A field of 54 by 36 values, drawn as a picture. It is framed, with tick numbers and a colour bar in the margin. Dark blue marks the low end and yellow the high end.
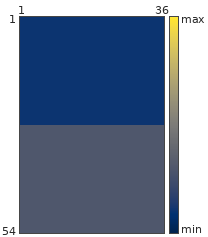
It is made of 2 by 1 panels. Panel 1,1: very low, flat. Panel 2,1: low, flat.
